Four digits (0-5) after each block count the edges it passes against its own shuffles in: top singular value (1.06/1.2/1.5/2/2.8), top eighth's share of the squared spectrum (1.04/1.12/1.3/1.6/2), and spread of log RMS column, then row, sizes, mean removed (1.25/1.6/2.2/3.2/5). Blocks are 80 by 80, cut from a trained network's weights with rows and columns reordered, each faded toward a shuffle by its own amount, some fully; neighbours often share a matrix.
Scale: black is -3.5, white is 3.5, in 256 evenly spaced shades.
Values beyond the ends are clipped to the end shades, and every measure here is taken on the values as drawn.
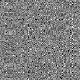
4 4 2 2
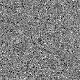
2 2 1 0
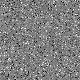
1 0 0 0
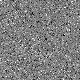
0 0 0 0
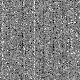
3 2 1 0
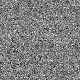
1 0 0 0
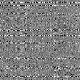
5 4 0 4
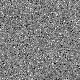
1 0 0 0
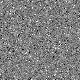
1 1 0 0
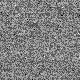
1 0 0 0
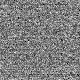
2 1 0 0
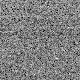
1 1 0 0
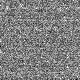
2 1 0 0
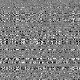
4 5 2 4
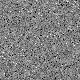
0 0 0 0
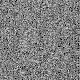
2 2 0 0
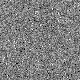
1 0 0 0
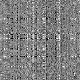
4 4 3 3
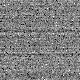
3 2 1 0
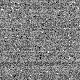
2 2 0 0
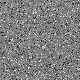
1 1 0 0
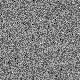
0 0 0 0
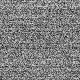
3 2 0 0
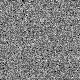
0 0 0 0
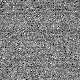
2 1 0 0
